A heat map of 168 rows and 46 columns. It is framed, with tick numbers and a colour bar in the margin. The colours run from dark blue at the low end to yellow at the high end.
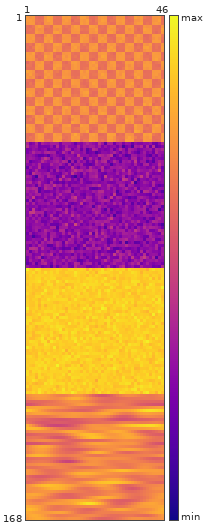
The table splits into 4 rows of 1 panel. Panel 1,1: high, checkered. Panel 2,1: low, fine-grained. Panel 3,1: very high, fine-grained, faint in contrast. Panel 4,1: high, streaked across.
